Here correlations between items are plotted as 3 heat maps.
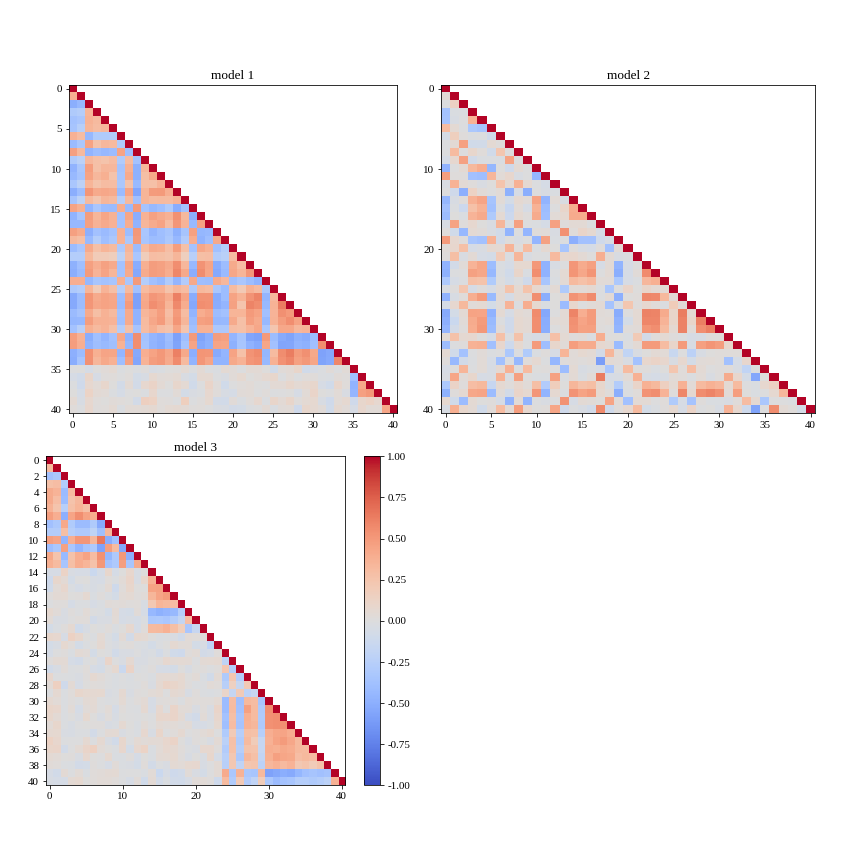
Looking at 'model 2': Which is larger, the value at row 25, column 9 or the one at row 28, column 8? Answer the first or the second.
the first
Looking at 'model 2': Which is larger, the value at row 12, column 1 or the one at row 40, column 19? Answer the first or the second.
the first
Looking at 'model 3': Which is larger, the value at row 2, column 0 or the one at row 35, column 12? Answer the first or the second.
the second
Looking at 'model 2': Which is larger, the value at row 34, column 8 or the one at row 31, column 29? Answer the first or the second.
the second
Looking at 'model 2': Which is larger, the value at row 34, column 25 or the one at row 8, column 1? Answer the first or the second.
the second
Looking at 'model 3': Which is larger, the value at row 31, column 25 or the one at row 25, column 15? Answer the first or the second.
the first
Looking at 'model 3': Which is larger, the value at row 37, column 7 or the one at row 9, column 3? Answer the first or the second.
the first
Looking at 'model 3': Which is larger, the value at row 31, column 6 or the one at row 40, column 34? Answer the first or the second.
the first
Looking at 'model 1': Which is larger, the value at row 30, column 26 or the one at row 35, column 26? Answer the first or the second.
the first
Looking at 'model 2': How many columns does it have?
41
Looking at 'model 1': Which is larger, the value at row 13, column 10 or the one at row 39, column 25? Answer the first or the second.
the first
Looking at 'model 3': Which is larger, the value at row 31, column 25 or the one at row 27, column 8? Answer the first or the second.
the first
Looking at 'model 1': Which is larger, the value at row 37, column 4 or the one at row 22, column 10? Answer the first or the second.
the second
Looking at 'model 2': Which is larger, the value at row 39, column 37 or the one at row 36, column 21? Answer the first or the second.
the second
